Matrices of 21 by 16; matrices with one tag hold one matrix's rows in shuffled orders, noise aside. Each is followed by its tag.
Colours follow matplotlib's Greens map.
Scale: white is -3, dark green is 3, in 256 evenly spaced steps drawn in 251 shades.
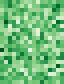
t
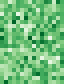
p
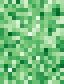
t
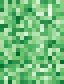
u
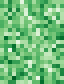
t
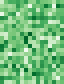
p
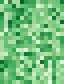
u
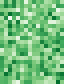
t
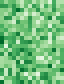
u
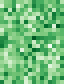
p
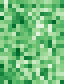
u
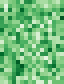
u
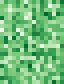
p
